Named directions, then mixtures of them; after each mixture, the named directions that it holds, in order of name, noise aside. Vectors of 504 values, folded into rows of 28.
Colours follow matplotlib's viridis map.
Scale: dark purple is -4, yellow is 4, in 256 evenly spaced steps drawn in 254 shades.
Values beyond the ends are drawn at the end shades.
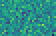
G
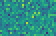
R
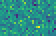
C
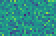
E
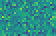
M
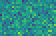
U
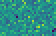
C, G, M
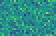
E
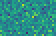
M, R, U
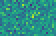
R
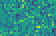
C, M, R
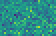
C, U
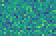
C, G, U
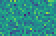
E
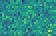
U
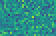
C, M, R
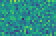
E, G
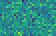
U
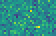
C, U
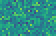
C, M, R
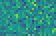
C, M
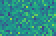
M, R, U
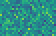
G, U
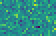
C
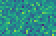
G, R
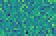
E, M, R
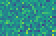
G, M, U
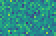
R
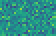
M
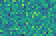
R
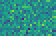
G, M, U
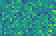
U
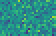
G, M, U
